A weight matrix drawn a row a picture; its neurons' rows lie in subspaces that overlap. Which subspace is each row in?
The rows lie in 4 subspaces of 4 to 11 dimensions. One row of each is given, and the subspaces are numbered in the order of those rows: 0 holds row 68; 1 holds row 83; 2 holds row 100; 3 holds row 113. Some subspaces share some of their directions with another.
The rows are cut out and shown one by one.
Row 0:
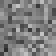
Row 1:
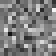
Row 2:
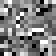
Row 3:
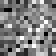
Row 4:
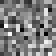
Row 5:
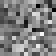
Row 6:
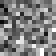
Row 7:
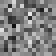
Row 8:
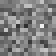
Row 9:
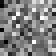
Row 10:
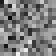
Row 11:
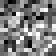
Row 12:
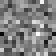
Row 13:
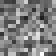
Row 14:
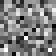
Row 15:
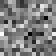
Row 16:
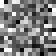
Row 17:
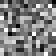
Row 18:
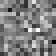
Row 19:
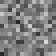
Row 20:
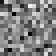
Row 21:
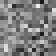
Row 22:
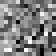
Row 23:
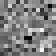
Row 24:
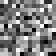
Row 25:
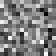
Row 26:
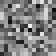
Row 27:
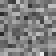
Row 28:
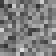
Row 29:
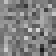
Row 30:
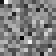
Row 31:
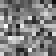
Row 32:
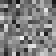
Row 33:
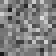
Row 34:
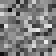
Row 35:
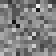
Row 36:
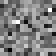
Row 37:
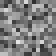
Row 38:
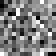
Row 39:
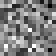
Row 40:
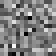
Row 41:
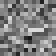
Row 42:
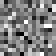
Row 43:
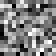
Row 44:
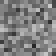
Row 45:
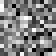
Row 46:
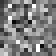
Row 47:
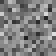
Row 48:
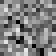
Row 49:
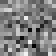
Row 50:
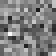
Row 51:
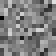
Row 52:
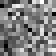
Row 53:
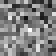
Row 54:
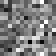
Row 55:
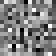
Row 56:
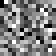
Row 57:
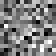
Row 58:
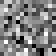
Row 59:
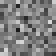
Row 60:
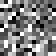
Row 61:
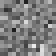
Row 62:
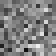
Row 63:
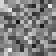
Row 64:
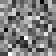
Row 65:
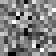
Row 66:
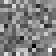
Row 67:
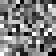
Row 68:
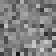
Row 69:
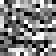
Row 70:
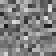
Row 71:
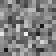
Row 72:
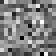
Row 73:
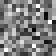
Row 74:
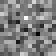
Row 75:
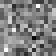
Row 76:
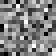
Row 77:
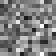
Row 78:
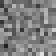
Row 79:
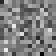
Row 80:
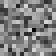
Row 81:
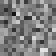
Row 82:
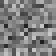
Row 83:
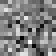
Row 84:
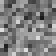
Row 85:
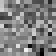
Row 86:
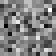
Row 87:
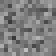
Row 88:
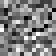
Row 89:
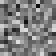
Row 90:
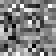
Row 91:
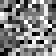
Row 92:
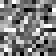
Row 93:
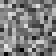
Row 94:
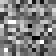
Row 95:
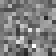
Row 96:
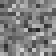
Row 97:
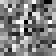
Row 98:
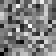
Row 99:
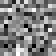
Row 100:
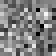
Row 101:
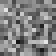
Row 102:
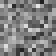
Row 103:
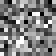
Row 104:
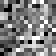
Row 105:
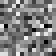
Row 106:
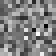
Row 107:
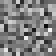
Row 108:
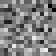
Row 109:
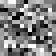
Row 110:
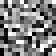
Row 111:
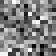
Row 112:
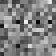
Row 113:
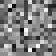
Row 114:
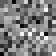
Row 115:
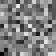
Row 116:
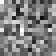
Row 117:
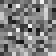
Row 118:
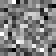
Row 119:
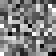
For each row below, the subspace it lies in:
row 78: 0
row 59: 2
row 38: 3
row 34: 1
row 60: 3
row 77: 1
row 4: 0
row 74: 3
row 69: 0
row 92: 0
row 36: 0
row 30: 0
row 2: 2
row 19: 1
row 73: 2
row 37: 3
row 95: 1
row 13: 3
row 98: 1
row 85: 3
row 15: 0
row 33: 1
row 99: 3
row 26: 2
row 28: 0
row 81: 3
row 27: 0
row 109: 3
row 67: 2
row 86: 0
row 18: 1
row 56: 0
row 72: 0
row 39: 3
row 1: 2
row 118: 0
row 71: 0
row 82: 0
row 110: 2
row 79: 0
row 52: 3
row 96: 1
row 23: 2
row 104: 1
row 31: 2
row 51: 2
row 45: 3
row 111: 3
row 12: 0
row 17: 2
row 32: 2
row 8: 0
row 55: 3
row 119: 2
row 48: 2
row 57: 2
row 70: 0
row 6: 0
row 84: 3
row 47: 0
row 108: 3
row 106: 3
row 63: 0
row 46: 3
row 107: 3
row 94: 3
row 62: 3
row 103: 3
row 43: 0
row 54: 1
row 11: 3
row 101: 0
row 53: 3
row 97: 3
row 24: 1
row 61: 3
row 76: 2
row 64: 3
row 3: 1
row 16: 0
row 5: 3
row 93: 2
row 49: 1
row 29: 1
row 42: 0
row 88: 3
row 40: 3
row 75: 2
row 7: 0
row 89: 2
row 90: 0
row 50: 2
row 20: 0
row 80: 3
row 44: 2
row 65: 3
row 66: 2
